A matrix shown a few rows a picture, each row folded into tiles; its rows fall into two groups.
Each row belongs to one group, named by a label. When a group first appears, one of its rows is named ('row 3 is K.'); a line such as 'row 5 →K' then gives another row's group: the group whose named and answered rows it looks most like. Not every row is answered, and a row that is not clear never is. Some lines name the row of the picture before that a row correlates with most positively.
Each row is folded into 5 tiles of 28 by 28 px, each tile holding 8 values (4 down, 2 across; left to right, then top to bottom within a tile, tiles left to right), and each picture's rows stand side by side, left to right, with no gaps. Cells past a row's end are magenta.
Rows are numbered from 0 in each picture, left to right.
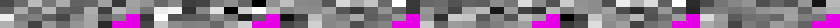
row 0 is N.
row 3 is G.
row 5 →N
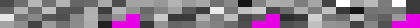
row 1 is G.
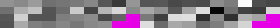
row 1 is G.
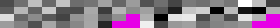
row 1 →G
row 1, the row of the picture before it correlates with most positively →1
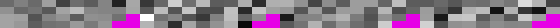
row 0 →N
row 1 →N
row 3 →G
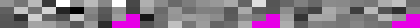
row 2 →G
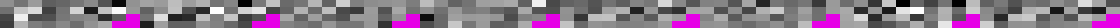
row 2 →N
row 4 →G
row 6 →N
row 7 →G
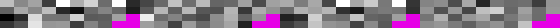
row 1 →N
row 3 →N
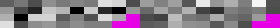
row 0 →G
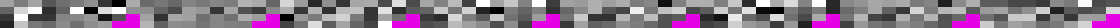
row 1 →G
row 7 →G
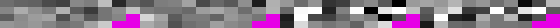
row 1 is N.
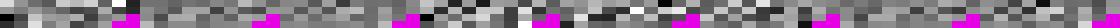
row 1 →G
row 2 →N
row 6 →G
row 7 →N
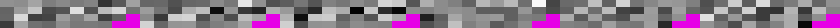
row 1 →G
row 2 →G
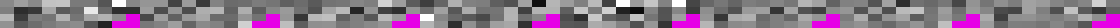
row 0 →G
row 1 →N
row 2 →G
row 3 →N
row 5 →G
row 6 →N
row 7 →G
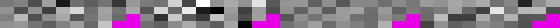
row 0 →N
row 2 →N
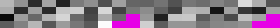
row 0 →N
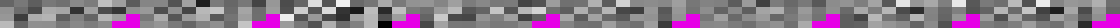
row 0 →G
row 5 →N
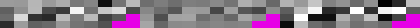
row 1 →G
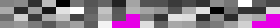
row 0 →N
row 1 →G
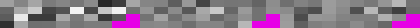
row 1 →N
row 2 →G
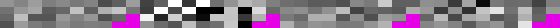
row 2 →G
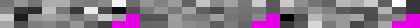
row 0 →G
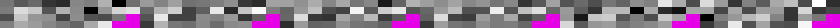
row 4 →G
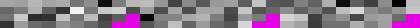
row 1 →N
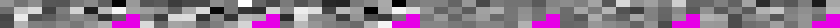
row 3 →N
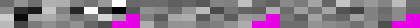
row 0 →G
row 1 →G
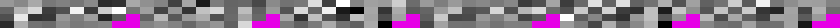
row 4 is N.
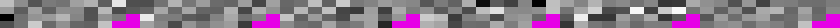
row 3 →N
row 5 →N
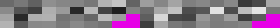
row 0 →G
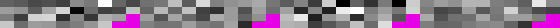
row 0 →G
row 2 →N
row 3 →G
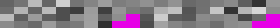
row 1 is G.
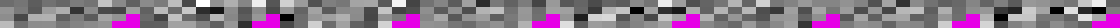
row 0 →G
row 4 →G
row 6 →N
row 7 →G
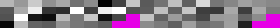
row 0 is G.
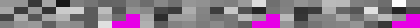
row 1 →G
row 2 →G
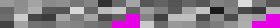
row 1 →G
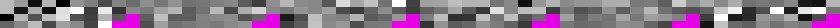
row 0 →N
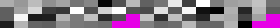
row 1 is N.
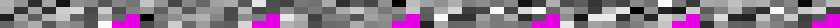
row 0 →N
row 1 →N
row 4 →G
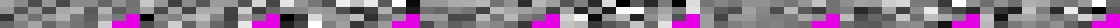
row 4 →N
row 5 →G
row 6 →G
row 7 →G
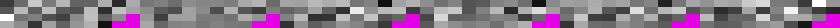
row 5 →G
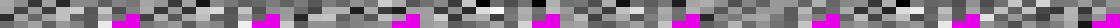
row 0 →N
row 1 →N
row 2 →G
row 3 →N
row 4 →N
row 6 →N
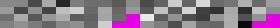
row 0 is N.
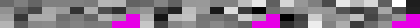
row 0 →G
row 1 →G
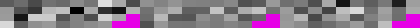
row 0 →G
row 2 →N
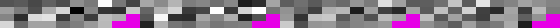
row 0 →G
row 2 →G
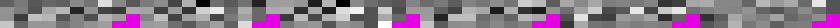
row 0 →G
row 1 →N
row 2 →N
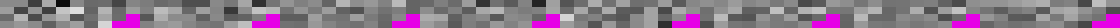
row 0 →N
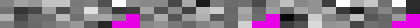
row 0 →G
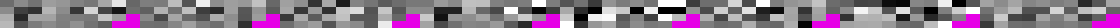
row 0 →G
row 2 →N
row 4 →G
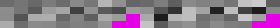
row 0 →G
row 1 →G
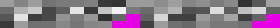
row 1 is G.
